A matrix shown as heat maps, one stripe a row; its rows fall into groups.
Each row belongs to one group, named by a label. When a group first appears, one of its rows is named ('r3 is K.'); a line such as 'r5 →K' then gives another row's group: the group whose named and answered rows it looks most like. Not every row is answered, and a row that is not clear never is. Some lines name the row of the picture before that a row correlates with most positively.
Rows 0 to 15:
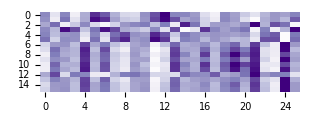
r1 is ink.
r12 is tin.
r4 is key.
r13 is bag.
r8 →bag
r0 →ink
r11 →bag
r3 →ink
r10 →bag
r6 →bag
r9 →bag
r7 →bag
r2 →tin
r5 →key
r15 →bag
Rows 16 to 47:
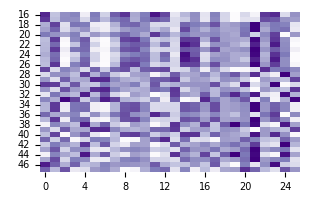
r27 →key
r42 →bag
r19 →tin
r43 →tin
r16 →key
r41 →ink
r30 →key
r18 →tin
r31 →ink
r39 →ink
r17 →key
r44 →bag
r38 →bag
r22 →tin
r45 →tin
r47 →ink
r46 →key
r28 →bag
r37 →tin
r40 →tin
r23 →tin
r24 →tin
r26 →tin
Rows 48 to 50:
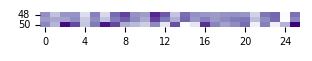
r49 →key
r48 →key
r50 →ink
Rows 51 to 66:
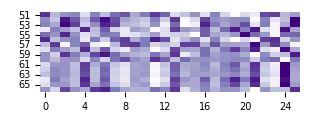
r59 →ink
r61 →bag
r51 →key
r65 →bag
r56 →key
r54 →bag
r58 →bag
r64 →bag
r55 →ink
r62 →bag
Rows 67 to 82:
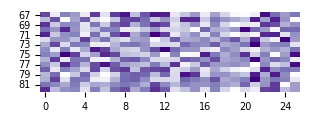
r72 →bag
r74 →ink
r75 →ink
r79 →tin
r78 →key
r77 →ink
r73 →tin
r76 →tin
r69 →key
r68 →tin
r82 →key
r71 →key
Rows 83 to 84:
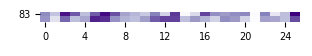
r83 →ink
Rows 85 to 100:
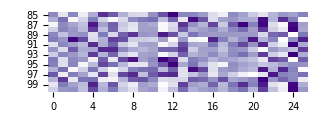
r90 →ink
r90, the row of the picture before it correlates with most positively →83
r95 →ink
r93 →bag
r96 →tin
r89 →key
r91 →bag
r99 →bag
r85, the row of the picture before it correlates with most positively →84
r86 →tin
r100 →bag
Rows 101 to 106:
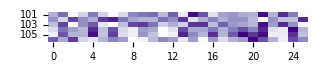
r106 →ink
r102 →ink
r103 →tin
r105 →bag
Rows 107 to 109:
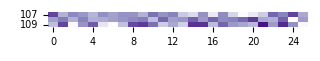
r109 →tin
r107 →key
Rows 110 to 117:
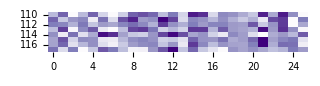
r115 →tin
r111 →key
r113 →tin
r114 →ink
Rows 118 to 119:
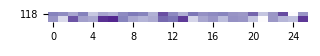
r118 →key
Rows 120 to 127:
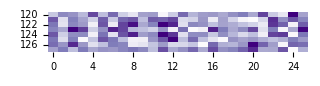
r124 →key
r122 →key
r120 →bag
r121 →key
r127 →key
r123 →ink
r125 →ink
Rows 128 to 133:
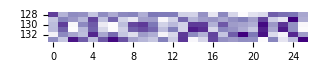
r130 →tin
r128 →key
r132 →bag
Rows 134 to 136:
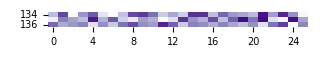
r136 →key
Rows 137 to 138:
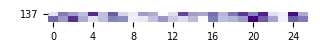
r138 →ink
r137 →bag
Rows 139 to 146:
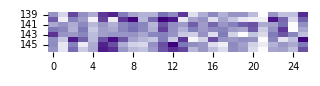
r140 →key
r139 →ink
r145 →ink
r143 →key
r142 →key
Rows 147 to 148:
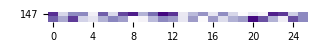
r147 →key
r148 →ink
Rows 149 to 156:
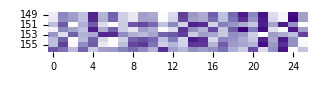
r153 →ink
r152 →bag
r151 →tin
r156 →key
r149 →bag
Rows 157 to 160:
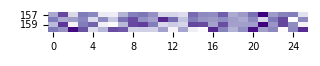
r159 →tin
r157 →tin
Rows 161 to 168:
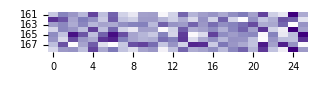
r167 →tin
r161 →bag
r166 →ink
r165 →ink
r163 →key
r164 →bag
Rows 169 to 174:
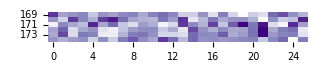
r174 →key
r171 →bag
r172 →tin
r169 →key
